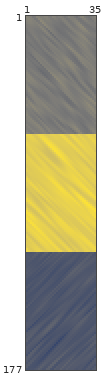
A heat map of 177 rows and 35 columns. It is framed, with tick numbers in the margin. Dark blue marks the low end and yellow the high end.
The table splits into 3 rows of 1 panel. Panel 1,1: middling, slanting down to the right, faint in contrast. Panel 2,1: very high, slanting down to the right, faint in contrast. Panel 3,1: low, slanting up to the right, faint in contrast.
